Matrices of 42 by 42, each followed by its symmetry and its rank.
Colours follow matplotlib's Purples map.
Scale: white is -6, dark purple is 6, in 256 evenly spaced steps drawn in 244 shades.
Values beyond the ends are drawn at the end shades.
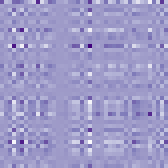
neither, rank two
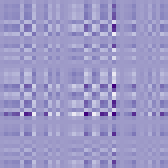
symmetric, rank one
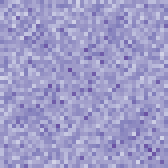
symmetric, full rank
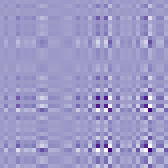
symmetric, rank one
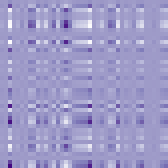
neither, rank one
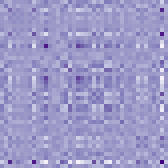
symmetric, rank three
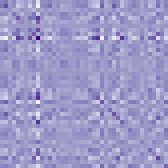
symmetric, rank three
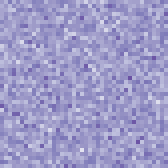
neither, full rank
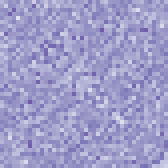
symmetric, full rank
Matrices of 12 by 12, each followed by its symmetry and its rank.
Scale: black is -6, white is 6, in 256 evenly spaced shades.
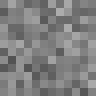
antisymmetric, full rank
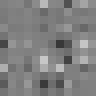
antisymmetric, rank two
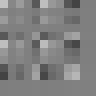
symmetric, rank one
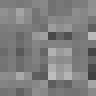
neither, rank two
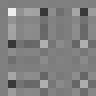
symmetric, rank one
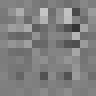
neither, rank two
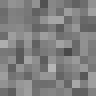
antisymmetric, full rank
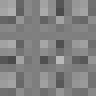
symmetric, rank one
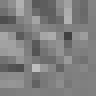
antisymmetric, rank two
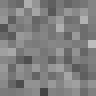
antisymmetric, full rank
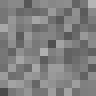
antisymmetric, full rank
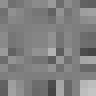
symmetric, rank one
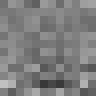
neither, rank two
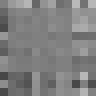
antisymmetric, rank two
